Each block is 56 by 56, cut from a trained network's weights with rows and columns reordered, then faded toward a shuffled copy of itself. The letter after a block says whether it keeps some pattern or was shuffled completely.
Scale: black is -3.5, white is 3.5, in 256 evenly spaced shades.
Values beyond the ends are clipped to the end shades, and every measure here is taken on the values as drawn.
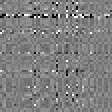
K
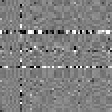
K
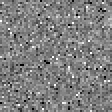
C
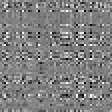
K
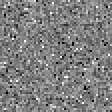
C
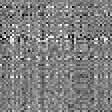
K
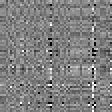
K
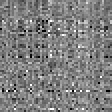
K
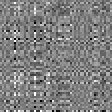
K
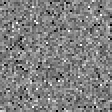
C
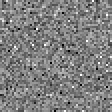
C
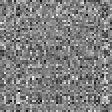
K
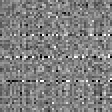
K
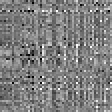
K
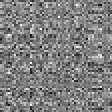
K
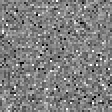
C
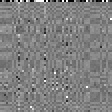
K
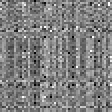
K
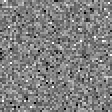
C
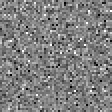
C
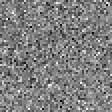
C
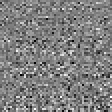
K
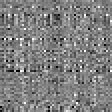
K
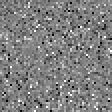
C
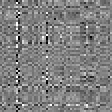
K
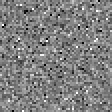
C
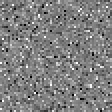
C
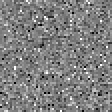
C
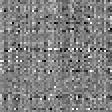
K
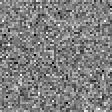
C
